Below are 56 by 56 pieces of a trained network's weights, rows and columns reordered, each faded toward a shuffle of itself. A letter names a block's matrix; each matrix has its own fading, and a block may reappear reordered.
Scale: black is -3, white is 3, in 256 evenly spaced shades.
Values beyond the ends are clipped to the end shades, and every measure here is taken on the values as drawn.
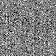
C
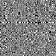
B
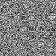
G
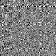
B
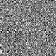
B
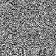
G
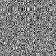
G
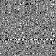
B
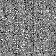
C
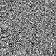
G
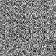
G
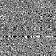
B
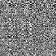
B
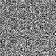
G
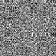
G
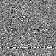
B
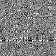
B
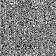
C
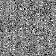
C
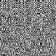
G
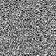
G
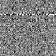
B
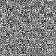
B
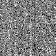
C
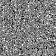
C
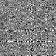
B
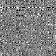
B
